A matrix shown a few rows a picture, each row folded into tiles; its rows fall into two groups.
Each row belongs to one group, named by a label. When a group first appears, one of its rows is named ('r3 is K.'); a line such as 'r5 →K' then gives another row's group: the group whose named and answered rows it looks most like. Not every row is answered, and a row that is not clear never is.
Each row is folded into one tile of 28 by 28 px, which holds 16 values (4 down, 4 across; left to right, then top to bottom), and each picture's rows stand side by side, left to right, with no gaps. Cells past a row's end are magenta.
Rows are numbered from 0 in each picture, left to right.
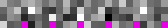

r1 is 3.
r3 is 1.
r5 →3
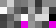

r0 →3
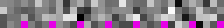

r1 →3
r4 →3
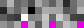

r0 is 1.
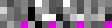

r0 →3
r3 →1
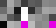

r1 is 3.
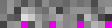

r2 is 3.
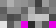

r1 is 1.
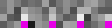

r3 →3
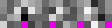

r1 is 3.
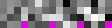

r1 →3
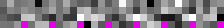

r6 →3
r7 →1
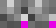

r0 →3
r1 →3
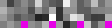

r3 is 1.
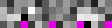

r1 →3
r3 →1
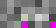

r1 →1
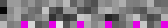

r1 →1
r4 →3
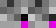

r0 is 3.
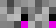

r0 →1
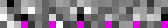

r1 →3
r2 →1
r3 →3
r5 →1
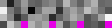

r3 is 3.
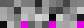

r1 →1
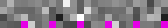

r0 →3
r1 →1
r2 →3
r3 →3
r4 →1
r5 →1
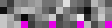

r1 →3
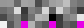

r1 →1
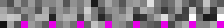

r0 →1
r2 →1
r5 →3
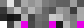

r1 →3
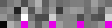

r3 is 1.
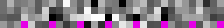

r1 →1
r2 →3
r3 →1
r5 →1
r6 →3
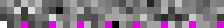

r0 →1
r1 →3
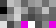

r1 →1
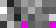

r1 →3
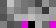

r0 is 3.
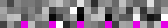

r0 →1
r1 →1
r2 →1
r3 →1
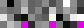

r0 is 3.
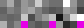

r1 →3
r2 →3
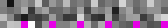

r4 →3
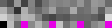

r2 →1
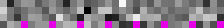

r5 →1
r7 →1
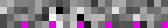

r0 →3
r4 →3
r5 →1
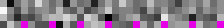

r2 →1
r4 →3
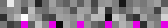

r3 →1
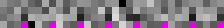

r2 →1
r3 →1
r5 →3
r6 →1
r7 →1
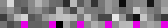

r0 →3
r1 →3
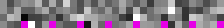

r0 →1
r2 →3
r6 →3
